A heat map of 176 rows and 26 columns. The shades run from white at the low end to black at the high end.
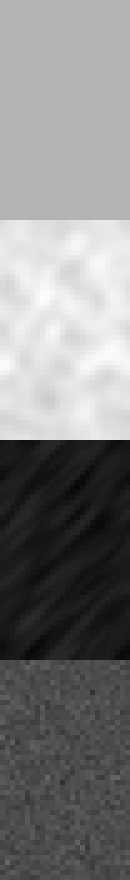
It is made of 4 by 1 panels. Panel 1,1: low, flat. Panel 2,1: very low, blotchy, faint in contrast. Panel 3,1: very high, slanting up to the right, faint in contrast. Panel 4,1: high, fine-grained, faint in contrast.
